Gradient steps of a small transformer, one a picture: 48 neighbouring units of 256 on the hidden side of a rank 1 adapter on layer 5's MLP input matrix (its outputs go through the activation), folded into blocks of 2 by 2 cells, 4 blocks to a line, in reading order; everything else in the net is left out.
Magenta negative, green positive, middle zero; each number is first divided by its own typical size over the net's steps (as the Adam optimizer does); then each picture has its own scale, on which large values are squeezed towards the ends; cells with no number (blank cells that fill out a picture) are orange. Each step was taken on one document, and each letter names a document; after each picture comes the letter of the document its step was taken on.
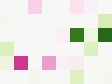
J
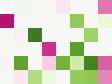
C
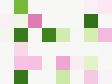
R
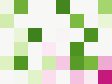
C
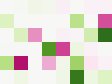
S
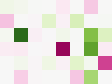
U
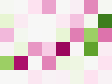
J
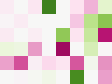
J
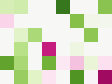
C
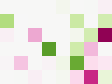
S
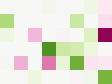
S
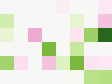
S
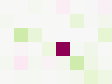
S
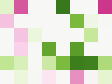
C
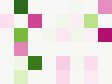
R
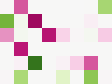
R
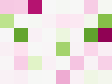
U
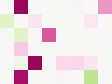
R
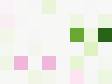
J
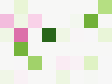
R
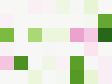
S
